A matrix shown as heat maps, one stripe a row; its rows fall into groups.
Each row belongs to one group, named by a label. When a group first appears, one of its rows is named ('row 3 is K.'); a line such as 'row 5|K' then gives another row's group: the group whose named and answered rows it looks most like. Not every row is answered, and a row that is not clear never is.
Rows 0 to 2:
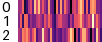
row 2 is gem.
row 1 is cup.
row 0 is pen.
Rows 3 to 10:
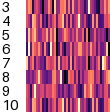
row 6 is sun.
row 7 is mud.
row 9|cup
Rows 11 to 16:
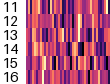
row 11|sun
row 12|gem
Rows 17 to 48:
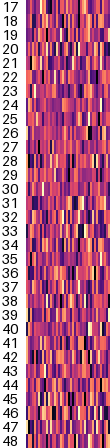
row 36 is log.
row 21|cup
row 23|cup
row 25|gem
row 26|mud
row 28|log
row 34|pen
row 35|cup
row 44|mud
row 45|log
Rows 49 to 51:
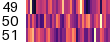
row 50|cup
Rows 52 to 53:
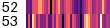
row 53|cup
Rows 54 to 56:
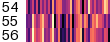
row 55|gem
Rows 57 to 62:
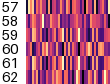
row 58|gem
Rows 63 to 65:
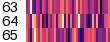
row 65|cup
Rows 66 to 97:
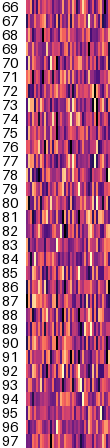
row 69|mud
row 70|sun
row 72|log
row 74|sun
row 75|sun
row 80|log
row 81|pen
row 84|cup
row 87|sun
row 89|cup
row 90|sun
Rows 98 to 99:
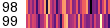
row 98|mud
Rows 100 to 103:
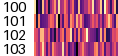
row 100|log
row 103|cup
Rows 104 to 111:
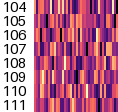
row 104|gem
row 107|pen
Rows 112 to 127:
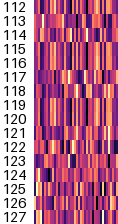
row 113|cup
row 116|pen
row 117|log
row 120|pen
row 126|mud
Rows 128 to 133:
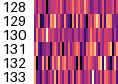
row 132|log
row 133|log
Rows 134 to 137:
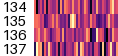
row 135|mud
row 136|gem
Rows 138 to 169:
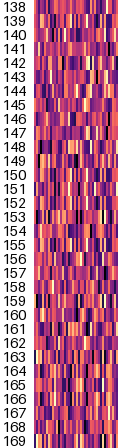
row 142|gem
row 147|gem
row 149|cup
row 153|log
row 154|gem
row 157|gem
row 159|log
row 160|cup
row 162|sun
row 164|pen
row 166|pen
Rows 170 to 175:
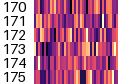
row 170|pen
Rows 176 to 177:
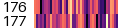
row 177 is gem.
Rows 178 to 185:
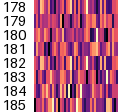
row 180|gem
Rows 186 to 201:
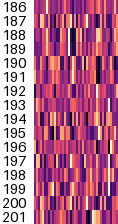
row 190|mud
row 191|mud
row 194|pen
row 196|mud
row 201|cup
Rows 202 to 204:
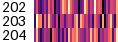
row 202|log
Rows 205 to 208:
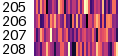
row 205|sun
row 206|pen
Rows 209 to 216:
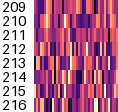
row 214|log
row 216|cup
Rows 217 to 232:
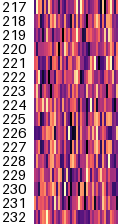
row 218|pen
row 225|pen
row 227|pen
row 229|gem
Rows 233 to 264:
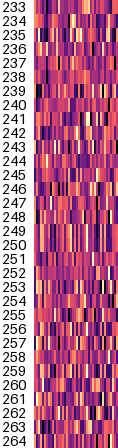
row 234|mud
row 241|gem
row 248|mud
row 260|cup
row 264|mud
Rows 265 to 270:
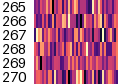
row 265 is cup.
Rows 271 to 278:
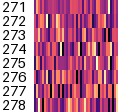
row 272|log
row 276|log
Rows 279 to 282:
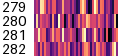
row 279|cup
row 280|sun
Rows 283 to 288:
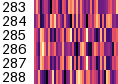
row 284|pen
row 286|cup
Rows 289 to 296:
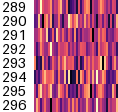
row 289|gem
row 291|log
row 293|log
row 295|gem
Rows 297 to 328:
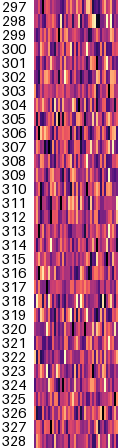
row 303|mud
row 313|cup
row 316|cup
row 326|log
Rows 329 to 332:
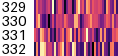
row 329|sun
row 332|sun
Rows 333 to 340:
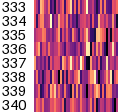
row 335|gem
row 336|gem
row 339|pen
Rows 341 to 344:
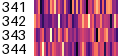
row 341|pen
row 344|cup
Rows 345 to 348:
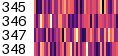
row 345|log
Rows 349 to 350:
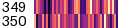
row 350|log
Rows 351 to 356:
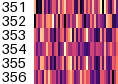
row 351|log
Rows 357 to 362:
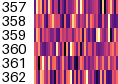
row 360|mud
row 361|cup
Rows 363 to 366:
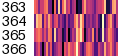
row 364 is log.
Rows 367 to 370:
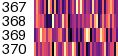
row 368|cup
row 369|gem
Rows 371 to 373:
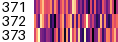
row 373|mud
